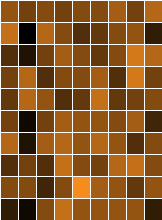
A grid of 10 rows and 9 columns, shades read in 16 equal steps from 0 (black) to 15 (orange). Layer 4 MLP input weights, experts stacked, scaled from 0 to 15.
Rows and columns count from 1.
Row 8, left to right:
5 7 5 12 8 7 11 12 8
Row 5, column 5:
6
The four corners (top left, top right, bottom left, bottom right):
9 11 3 3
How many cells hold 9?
13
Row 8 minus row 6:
-2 6 -2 2 -1 -2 3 2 4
